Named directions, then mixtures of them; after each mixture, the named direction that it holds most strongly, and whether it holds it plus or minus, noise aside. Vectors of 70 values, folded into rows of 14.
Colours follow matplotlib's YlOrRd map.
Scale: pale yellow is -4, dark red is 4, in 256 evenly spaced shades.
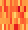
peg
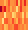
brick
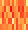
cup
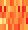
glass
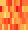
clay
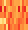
glass, plus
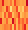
cup, minus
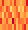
cup, minus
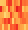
clay, plus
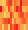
clay, plus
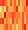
brick, minus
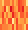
cup, plus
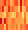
glass, minus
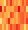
glass, plus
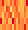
cup, minus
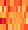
glass, minus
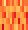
peg, minus
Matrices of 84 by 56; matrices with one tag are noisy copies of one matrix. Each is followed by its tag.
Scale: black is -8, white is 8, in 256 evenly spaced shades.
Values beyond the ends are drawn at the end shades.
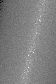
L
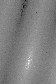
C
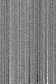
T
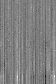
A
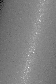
L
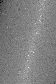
L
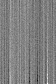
T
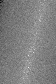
L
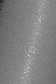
L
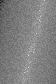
L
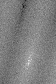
C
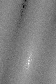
C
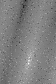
C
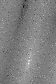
C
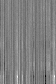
A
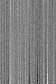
T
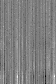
A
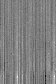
A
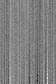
T
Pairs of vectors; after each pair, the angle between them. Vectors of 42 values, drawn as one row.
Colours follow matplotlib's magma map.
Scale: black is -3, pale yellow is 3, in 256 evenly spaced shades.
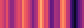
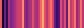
orthogonal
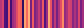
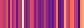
partly opposed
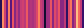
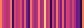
partly opposed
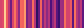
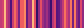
nearly parallel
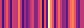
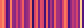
partly opposed
